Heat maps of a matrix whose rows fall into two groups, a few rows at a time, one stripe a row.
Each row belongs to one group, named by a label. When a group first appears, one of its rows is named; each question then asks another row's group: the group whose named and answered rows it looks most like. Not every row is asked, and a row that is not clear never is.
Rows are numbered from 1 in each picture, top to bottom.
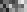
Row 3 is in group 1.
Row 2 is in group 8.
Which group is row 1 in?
1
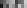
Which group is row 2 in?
1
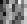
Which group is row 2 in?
8
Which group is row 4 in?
8
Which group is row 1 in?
1
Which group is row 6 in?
8
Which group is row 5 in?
8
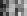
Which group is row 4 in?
1
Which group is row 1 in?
1
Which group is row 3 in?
8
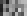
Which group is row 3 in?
1
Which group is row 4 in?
8
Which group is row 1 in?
1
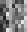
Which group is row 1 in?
8
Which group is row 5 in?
8
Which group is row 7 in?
1
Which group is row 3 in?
1
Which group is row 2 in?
8
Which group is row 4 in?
8
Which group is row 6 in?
1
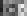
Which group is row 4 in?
1
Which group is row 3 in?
1
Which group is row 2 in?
1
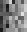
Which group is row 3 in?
1
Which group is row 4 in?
1
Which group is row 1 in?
8
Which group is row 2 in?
1
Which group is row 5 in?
8
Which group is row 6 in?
1
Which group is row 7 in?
1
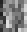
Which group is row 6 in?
8
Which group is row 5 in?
8
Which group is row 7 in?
8
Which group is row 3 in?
8
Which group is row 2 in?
8
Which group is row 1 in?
8
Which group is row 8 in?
1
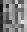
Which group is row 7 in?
8
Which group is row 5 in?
1
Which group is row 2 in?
1
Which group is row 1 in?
8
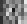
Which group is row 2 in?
1
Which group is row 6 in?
1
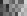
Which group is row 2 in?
1
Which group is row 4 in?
1
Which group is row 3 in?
1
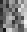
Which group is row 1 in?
1
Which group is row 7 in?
8
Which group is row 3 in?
1
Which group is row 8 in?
8
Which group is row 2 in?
1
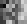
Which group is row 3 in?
8
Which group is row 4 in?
1
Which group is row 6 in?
8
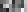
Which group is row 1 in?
8
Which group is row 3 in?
1
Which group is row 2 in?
8
